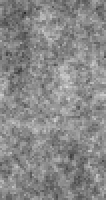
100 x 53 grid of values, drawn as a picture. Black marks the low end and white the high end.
Neither half mirrors the other. The values follow a bell shape. The ninth with the lowest average is the top left. No single row or column stands out from its neighbours. The field is mottled with small blotches. There is no overall slope.
